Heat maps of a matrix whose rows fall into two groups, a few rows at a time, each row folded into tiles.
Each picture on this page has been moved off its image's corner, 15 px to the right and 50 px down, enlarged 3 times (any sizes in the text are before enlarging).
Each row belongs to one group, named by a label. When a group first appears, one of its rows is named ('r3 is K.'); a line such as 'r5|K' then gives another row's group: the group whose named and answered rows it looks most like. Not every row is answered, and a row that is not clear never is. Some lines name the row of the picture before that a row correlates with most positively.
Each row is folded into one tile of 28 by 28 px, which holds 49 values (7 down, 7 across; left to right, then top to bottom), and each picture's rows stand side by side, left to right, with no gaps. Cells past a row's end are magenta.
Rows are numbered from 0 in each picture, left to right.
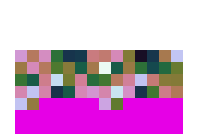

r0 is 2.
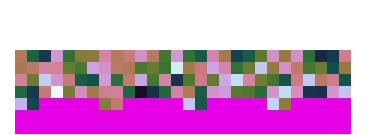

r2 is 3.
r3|2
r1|2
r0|3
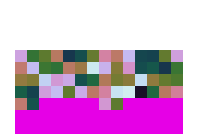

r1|2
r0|3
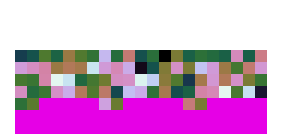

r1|3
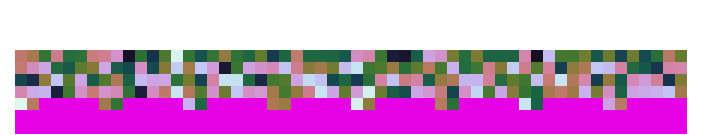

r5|3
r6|3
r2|3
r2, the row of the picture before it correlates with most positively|0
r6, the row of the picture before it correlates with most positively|1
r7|3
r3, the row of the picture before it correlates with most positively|0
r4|2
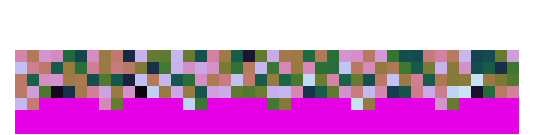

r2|3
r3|2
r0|2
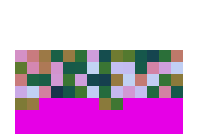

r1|3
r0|2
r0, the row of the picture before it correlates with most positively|3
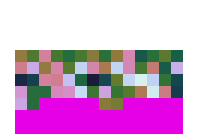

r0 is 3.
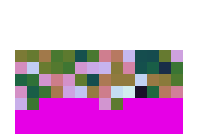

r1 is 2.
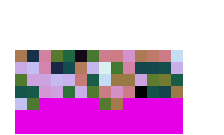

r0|3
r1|2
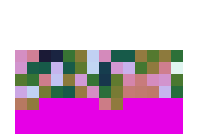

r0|2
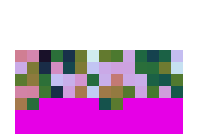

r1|3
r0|2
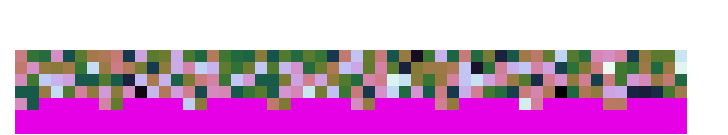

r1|2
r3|3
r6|2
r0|3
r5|3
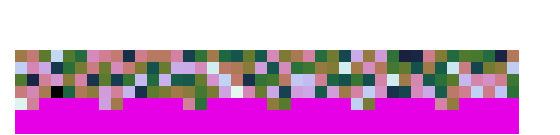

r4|2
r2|3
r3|3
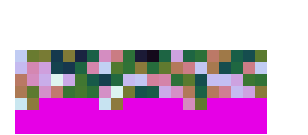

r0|3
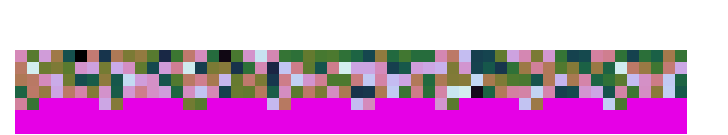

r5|2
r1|3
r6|2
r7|3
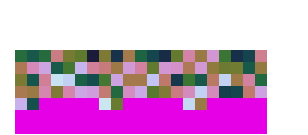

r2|2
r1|3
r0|3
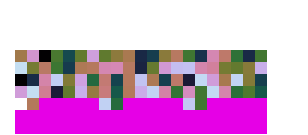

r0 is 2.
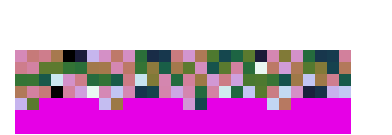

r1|2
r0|2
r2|3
